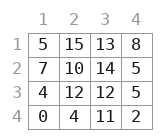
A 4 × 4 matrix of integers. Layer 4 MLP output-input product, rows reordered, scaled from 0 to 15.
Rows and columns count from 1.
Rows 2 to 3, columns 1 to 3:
7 10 14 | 4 12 12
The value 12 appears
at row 3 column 2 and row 3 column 3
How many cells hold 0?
1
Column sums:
16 41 50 20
